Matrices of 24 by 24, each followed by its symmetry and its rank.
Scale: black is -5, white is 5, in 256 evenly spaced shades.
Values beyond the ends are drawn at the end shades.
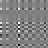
neither, rank one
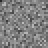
symmetric, full rank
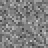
antisymmetric, full rank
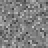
antisymmetric, full rank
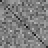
symmetric, full rank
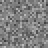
antisymmetric, full rank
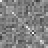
symmetric, rank five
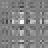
symmetric, rank two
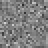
antisymmetric, full rank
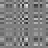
neither, rank one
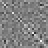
symmetric, rank five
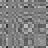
symmetric, rank two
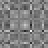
symmetric, rank two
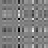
neither, rank one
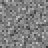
symmetric, full rank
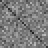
symmetric, full rank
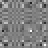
symmetric, rank two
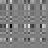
neither, rank one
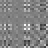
symmetric, rank two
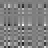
neither, rank one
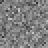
symmetric, full rank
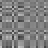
neither, rank one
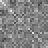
symmetric, rank five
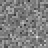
symmetric, full rank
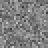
antisymmetric, full rank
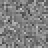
antisymmetric, full rank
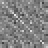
symmetric, rank five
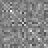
symmetric, rank five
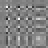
symmetric, rank two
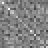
symmetric, rank five
